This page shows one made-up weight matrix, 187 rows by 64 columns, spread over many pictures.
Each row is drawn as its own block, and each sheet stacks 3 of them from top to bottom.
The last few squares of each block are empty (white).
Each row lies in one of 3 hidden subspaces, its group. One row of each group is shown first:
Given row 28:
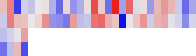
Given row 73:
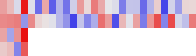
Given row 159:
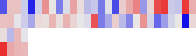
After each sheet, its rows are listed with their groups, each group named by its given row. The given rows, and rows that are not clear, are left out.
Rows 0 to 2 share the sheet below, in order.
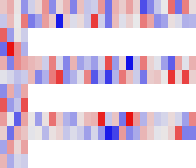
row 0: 28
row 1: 28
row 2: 73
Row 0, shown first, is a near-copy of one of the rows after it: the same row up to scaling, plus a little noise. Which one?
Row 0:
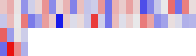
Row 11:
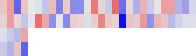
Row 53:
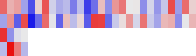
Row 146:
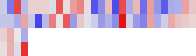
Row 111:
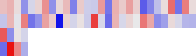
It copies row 111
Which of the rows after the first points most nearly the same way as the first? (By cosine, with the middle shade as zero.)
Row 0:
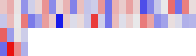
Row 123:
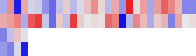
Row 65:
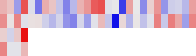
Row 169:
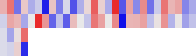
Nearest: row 169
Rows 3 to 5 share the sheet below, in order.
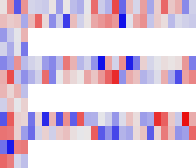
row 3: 28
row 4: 73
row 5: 159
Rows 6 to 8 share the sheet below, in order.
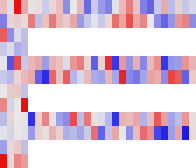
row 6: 73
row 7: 28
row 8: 159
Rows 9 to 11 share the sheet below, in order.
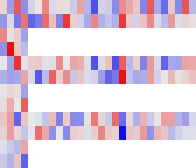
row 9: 28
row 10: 28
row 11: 28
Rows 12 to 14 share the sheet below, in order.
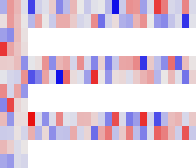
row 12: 159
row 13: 28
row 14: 159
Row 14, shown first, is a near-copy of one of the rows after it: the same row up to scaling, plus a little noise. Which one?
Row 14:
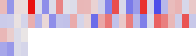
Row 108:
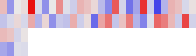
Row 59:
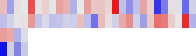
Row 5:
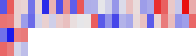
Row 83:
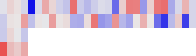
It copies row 108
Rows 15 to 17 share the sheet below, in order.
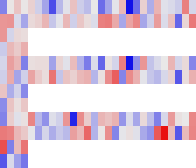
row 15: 73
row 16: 73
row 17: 159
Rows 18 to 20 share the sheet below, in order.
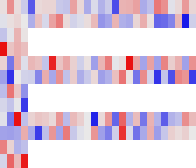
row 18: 159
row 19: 73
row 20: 28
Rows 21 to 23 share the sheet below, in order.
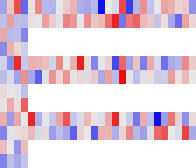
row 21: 73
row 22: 28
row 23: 159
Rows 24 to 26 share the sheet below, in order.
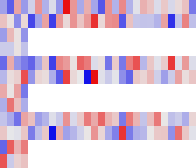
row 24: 73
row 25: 28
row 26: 73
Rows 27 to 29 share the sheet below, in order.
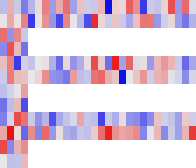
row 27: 28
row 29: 73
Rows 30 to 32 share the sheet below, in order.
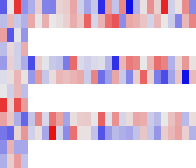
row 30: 73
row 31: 159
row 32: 73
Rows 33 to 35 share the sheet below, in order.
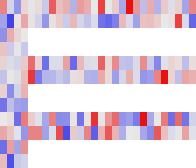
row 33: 73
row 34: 159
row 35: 28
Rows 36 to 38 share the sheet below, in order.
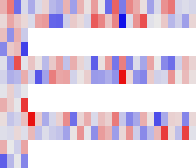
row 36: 28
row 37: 28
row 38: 159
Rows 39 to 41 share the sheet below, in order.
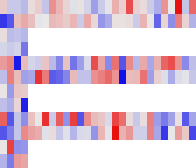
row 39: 73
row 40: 28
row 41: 159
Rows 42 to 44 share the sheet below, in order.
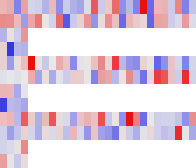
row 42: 28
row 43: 159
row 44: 73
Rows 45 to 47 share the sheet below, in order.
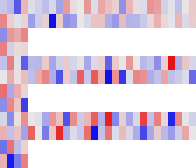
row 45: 73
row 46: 28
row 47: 28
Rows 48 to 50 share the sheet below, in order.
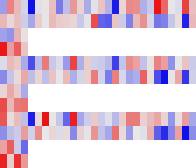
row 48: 159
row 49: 159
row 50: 159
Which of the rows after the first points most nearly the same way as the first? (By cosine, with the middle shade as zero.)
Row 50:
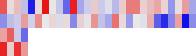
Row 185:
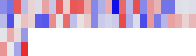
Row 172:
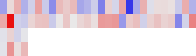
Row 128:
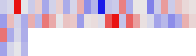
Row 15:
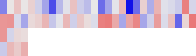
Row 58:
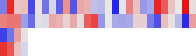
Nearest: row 185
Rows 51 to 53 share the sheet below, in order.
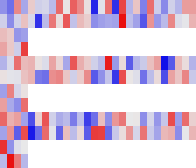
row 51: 28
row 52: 28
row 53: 28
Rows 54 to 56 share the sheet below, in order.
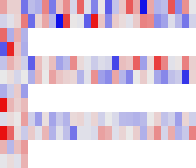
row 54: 28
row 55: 159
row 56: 73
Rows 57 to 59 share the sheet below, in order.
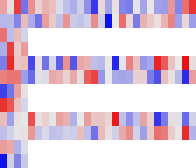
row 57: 28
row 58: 159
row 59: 159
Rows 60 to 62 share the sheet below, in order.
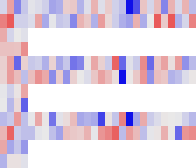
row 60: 73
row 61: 28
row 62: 73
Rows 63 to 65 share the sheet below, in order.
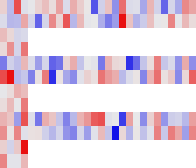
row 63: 28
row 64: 73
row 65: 73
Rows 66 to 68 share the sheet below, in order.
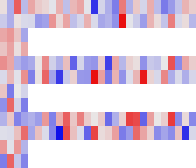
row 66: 28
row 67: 28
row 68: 28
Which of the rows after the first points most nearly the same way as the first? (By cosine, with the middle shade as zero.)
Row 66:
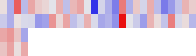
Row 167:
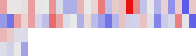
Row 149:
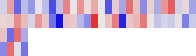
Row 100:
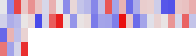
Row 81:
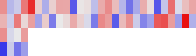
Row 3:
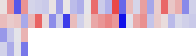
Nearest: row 100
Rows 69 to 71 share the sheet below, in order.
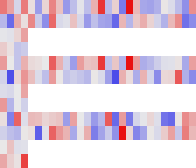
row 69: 73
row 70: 73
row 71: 28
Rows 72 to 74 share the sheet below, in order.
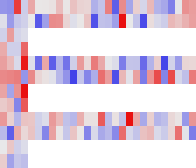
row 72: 28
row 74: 73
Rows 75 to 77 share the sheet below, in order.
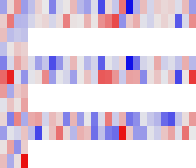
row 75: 73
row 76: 73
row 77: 28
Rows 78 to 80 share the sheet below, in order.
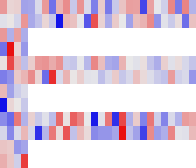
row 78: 28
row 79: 73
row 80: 28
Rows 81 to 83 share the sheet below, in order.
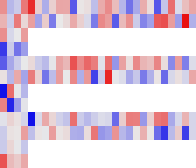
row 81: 159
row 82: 28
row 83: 159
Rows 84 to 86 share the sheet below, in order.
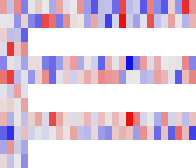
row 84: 28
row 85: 73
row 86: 73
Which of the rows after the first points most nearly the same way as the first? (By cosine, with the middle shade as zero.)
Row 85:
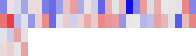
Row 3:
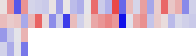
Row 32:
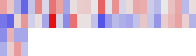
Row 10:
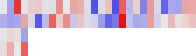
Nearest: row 3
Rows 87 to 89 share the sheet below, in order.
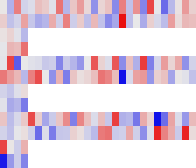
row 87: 28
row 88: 28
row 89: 159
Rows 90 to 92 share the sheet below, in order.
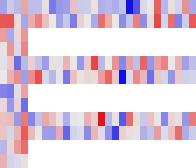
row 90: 73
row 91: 28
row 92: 73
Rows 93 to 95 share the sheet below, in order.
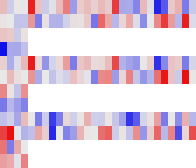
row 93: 159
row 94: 159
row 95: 73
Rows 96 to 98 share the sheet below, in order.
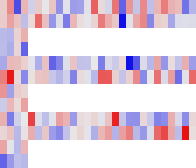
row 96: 28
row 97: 73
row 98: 159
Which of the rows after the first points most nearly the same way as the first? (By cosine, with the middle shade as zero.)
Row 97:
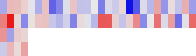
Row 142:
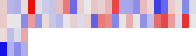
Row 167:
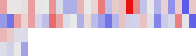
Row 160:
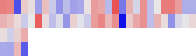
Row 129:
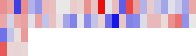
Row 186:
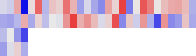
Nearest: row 142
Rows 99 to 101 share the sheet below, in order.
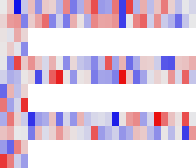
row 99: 28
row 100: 28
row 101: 159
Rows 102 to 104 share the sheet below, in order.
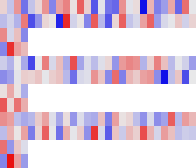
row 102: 28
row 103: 159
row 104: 28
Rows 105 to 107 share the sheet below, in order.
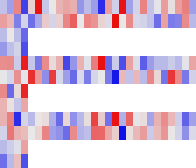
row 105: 73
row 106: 73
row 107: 28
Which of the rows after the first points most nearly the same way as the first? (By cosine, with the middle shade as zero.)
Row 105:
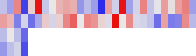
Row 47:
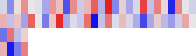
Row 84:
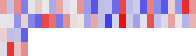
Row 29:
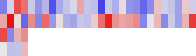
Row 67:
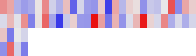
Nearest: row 84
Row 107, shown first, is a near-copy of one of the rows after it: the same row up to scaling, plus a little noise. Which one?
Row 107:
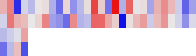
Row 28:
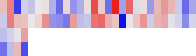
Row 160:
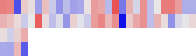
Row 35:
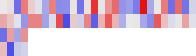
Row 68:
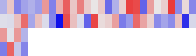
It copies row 28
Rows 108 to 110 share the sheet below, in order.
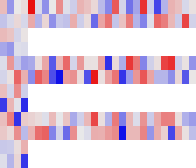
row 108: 159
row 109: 28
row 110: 28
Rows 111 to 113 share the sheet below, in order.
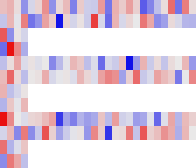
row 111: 28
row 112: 73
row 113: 28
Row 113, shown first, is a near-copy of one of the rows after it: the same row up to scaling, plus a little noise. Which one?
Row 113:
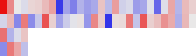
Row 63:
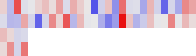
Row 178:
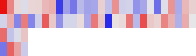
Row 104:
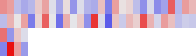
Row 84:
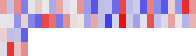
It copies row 178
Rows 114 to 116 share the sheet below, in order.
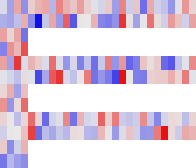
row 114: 28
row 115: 28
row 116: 159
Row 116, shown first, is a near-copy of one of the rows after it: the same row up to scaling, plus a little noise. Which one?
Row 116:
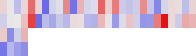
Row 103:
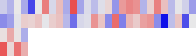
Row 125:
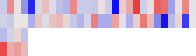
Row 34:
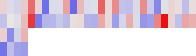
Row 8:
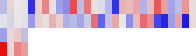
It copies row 34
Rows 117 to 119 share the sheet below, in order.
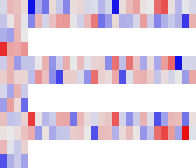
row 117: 159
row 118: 28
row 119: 159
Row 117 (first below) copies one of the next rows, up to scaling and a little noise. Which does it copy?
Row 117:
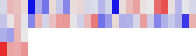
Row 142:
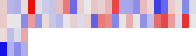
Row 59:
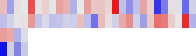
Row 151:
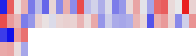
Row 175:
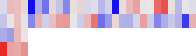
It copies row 175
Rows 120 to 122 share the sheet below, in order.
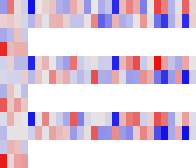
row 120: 159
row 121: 159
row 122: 159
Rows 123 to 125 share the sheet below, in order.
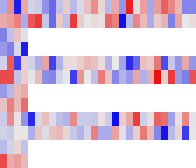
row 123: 28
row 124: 73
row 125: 159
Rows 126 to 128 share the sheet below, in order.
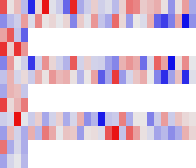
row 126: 159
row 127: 159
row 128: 73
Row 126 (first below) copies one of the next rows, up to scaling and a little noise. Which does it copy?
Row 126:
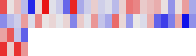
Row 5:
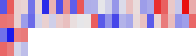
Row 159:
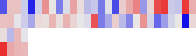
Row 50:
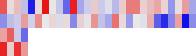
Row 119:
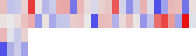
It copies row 50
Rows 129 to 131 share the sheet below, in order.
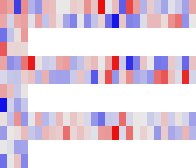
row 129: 73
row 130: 159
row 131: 73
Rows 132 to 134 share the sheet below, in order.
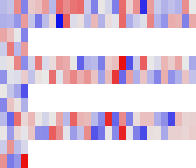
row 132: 28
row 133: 73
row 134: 28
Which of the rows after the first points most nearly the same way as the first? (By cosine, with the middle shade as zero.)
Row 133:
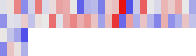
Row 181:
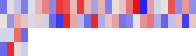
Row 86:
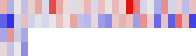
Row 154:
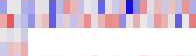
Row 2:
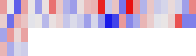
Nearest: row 154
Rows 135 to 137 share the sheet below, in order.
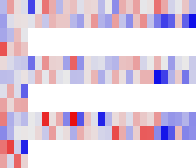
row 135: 159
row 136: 159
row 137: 159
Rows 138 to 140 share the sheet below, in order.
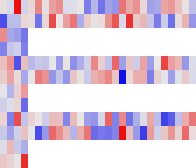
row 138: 73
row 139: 28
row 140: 28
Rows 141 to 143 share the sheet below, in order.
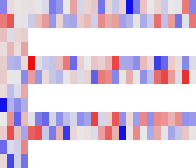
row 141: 73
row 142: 159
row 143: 28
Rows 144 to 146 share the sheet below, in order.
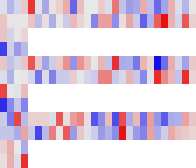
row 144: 159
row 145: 159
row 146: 28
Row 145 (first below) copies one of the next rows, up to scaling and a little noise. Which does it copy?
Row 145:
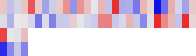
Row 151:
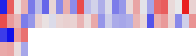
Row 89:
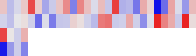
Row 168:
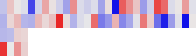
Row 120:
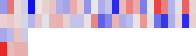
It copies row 89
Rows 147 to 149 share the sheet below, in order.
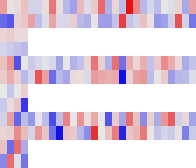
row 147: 73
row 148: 28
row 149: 28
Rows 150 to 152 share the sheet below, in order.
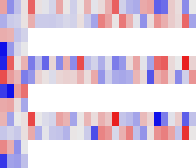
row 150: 159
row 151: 159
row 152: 159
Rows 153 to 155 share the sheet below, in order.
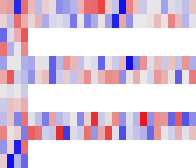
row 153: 73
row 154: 73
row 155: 28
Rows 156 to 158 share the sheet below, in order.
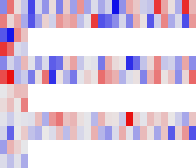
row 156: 159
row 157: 73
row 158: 73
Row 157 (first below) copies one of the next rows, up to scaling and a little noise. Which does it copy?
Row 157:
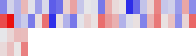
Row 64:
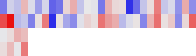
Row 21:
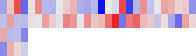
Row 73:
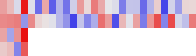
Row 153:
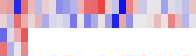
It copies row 64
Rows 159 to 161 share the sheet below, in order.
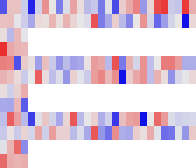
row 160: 28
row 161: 159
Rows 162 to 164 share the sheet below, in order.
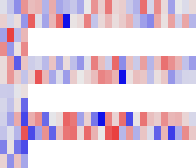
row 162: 28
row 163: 28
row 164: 73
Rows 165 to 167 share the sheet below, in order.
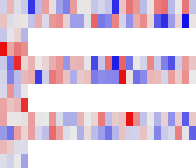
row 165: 159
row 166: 28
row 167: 73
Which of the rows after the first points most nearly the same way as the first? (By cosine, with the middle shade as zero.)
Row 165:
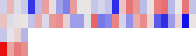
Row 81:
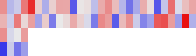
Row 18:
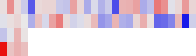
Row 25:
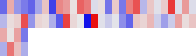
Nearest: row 18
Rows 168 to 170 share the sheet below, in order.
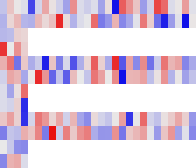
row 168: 159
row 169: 28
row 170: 73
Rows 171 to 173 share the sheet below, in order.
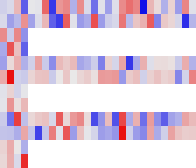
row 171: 28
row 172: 73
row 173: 28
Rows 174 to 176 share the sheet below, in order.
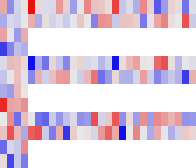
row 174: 159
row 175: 159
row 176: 28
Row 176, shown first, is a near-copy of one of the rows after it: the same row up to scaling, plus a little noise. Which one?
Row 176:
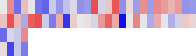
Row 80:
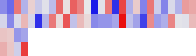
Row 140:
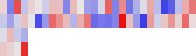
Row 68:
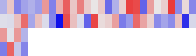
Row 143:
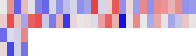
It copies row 143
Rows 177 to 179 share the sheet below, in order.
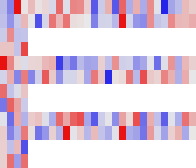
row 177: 28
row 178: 28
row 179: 28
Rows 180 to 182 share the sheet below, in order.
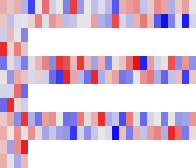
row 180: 159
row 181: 28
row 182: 73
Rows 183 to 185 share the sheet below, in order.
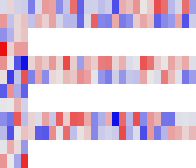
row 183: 159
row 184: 73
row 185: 28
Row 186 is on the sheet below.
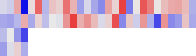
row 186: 73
